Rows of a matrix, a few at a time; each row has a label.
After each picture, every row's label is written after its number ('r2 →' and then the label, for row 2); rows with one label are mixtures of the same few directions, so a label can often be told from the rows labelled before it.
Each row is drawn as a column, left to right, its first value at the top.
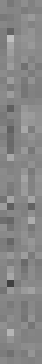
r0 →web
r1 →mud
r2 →mud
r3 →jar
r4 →web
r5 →jar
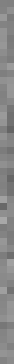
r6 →web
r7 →jar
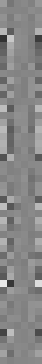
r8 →mud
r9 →mud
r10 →web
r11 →jar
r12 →jar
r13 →mud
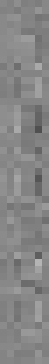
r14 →jar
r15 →web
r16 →jar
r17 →mud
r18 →mud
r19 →jar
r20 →web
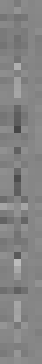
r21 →web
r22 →web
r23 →jar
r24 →web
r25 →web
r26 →mud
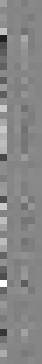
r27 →mud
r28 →mud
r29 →jar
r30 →mud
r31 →web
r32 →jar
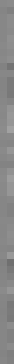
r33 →jar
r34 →jar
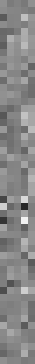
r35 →web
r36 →mud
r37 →mud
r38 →web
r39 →jar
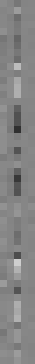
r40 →mud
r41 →jar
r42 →jar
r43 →jar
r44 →web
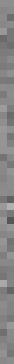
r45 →mud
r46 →web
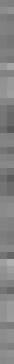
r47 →jar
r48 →jar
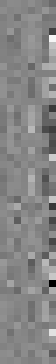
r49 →jar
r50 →mud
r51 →web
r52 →web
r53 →jar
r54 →web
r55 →jar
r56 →mud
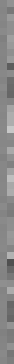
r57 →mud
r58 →jar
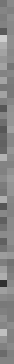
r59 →mud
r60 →jar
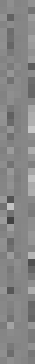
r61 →web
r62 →web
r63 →jar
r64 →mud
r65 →jar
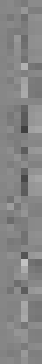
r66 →web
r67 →web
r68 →mud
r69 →jar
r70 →jar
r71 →jar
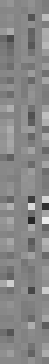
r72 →mud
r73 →mud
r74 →jar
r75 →jar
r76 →web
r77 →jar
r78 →web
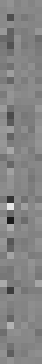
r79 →mud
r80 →web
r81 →mud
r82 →web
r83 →jar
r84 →mud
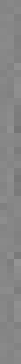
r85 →web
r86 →jar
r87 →jar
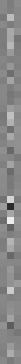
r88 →web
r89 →web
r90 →mud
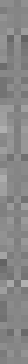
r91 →jar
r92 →mud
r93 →mud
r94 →mud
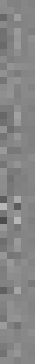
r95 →web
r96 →jar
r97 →web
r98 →jar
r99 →mud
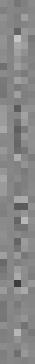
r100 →jar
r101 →mud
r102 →mud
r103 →web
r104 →mud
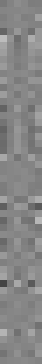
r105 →mud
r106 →mud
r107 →mud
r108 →web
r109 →mud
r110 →web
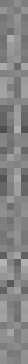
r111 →jar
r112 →mud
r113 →jar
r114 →jar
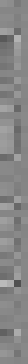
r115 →mud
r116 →mud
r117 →mud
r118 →web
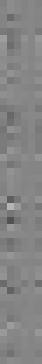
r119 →mud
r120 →web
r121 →web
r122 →mud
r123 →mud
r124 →mud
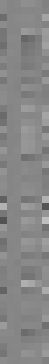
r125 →web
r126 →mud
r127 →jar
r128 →mud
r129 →mud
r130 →mud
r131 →web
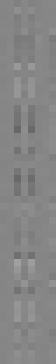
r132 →web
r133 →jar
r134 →jar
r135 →mud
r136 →jar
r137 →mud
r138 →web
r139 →mud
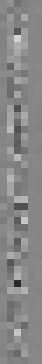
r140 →web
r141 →jar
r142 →mud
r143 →web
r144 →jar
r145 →jar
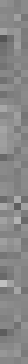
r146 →mud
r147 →mud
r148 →web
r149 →web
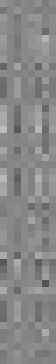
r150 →jar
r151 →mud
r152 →jar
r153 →jar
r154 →web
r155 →jar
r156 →mud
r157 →jar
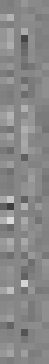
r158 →web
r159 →web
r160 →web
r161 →mud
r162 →jar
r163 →web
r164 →jar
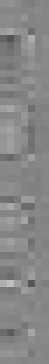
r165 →mud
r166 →mud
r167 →mud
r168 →web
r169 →mud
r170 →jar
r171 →mud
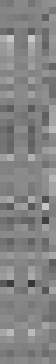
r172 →mud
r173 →mud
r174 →web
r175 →web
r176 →mud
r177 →mud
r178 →web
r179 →jar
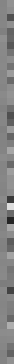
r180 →mud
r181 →web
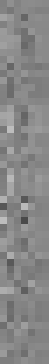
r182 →web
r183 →jar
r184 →mud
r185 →web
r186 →mud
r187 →jar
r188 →jar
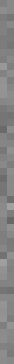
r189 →jar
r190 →web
